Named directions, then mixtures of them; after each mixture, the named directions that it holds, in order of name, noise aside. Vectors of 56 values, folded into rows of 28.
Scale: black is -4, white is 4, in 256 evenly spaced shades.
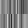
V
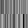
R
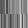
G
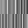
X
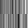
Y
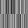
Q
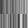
G, R, Y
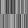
Q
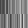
G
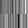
Y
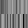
Q, R, V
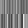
G, R, V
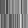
G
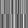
R, V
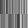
G, Y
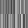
Q, R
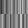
G, R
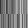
G, Q, Y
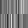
V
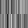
Q, V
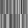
G, R, V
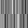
R, Y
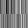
G, Q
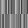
Q, X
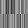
Q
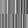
X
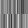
V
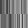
G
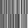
G, X, Y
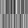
Q, V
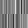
G, X
